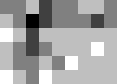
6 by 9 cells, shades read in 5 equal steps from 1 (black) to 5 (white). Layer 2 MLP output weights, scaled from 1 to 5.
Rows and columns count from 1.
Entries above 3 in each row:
3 1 8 6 6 8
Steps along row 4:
down down up up same same up down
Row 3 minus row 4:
1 1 0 1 0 0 0 -1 0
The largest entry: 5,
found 5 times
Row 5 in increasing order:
3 3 3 4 4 4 4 4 5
